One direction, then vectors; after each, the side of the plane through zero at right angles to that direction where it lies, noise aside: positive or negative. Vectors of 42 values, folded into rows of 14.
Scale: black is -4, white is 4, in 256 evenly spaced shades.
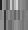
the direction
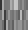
positive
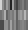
negative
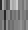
positive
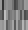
negative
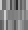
negative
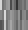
negative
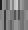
positive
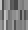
negative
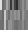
negative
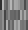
positive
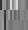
positive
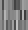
negative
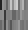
positive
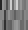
positive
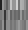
positive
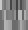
negative
